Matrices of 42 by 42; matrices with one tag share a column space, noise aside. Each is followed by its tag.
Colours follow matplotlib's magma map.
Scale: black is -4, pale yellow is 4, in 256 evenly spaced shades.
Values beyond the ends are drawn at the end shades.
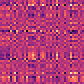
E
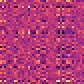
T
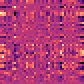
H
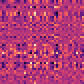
H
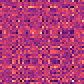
T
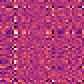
T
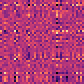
E
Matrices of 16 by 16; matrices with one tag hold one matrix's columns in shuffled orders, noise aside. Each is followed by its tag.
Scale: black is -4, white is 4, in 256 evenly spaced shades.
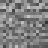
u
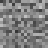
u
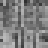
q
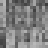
q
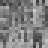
q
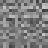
u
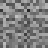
u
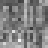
q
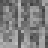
q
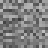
u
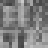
q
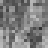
q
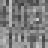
q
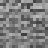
u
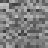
u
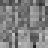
q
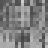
q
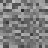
u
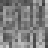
q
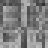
q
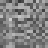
u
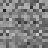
u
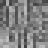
q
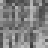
q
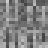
q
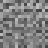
u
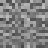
u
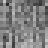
q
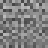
u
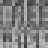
q
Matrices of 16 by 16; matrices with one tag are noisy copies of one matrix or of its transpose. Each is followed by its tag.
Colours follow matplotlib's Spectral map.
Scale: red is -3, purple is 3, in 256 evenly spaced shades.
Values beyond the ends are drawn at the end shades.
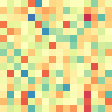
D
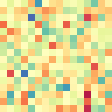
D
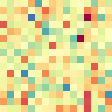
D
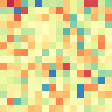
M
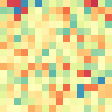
M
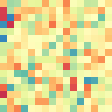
M
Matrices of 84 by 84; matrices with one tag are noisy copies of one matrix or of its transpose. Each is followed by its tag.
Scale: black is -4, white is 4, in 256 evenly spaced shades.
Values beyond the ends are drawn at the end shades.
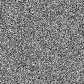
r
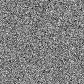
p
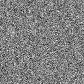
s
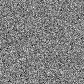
p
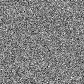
r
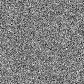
r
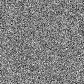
r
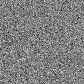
p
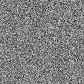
p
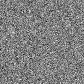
s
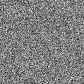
r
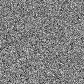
p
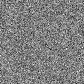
r
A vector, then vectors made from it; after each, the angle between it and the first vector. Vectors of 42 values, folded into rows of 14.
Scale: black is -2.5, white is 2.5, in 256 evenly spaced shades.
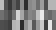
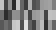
partly aligned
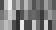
nearly opposite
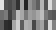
nearly parallel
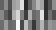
partly aligned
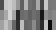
nearly opposite
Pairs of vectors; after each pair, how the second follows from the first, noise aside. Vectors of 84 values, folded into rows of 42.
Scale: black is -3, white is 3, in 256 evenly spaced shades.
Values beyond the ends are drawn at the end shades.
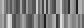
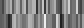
negated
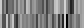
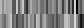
wrapped around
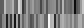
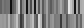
wrapped around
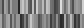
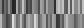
wrapped around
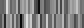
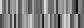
wrapped around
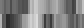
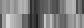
negated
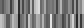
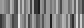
negated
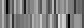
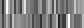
negated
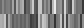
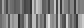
wrapped around
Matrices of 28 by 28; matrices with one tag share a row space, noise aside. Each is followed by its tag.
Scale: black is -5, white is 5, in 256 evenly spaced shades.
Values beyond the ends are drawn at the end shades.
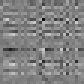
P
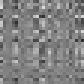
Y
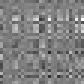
Y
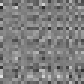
Y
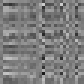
P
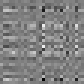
P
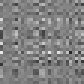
Y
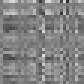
P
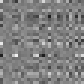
Y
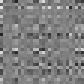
Y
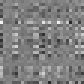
Y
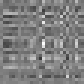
P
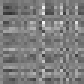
P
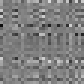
Y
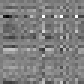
P
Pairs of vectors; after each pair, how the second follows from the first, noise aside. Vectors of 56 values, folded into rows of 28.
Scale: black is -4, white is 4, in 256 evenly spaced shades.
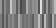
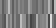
wrapped around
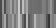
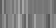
shrunk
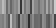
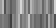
sign-scrambled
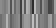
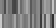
wrapped around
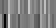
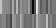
wrapped around
